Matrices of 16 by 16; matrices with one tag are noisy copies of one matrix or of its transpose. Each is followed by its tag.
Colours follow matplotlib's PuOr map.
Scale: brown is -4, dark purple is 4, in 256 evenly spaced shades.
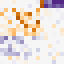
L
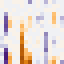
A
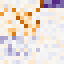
L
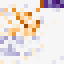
L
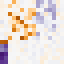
L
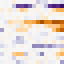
A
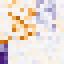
L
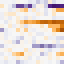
A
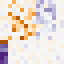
L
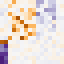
L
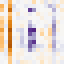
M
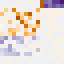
L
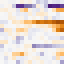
A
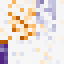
L
